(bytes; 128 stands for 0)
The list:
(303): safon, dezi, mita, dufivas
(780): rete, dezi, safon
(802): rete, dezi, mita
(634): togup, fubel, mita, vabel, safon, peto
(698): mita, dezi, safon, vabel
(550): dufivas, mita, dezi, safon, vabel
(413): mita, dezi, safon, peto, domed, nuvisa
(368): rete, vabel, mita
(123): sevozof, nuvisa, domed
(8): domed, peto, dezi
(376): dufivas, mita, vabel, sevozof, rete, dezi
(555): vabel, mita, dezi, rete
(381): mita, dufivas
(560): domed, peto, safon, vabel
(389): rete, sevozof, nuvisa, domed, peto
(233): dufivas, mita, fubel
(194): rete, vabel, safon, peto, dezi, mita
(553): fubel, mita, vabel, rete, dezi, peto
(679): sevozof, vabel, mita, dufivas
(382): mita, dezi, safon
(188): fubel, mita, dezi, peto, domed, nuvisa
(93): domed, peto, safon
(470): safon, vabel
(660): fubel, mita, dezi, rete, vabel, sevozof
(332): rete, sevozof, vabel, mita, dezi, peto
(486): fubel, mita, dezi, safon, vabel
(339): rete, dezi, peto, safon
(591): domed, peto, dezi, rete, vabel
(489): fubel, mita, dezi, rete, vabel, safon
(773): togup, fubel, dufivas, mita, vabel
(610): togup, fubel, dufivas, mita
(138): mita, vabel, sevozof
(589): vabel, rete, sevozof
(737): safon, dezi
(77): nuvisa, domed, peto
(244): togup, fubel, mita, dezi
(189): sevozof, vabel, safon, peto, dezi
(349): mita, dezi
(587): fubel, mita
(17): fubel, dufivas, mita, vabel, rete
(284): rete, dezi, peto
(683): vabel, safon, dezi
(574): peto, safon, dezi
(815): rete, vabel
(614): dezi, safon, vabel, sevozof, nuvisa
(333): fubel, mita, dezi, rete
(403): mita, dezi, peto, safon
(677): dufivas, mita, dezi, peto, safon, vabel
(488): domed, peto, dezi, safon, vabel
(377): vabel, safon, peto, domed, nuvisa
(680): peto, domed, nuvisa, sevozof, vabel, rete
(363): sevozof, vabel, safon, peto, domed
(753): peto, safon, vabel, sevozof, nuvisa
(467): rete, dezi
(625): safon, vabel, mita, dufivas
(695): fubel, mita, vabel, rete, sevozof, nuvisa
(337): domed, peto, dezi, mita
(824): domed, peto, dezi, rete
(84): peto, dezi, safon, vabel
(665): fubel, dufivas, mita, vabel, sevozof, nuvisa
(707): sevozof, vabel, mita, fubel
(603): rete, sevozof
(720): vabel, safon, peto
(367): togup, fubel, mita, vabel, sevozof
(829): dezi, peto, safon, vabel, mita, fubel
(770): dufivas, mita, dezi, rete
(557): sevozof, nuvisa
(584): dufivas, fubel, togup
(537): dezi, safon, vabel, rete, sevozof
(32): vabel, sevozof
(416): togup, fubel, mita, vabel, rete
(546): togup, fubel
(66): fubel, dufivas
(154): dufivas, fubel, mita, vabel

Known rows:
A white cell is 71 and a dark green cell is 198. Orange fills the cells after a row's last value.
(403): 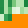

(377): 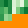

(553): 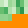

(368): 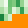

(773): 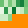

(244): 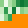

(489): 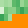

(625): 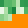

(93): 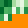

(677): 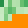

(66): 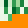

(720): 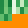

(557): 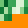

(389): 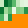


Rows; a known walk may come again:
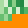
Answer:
(416)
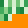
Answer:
(84)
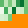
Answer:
(773)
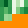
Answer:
(377)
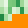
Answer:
(368)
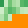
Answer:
(677)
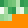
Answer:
(625)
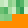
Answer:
(553)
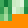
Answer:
(413)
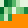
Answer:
(389)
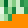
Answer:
(665)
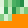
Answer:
(17)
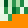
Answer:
(66)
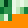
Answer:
(77)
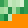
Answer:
(614)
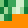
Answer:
(557)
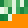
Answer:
(470)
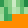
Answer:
(829)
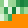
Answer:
(244)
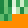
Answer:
(720)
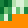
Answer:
(93)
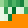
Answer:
(610)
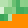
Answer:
(489)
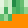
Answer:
(333)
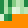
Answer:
(403)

